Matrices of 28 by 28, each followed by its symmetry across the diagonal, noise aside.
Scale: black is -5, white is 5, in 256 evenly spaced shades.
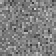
neither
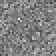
symmetric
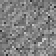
symmetric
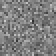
neither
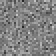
neither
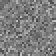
symmetric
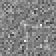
symmetric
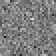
neither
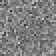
symmetric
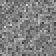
symmetric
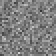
neither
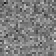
neither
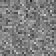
neither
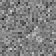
symmetric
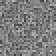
symmetric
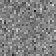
neither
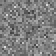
symmetric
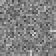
symmetric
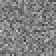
neither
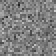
neither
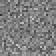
neither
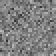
symmetric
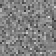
neither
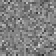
neither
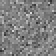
symmetric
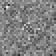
symmetric
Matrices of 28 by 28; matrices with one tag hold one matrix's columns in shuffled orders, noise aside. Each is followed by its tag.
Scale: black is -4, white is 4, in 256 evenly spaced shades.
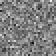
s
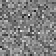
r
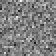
s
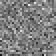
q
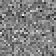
r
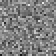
q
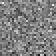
q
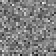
q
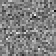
r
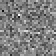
r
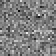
r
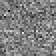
r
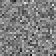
q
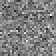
r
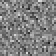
s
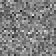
r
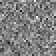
s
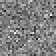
r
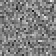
s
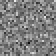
s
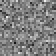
s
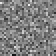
q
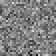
q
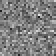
r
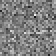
r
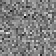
r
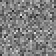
r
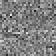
r
